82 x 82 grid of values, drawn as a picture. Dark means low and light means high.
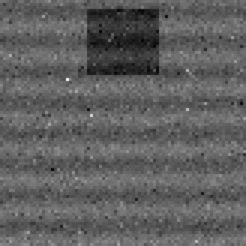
In the top middle lies a patch that is lower than the rest. The ninth with the lowest average is the top middle. Horizontal stripes repeat 8 times down the table.
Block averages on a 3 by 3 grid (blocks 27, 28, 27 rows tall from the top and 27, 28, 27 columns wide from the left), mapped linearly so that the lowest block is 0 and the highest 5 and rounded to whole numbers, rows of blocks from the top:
5 0 5
5 5 5
5 5 5
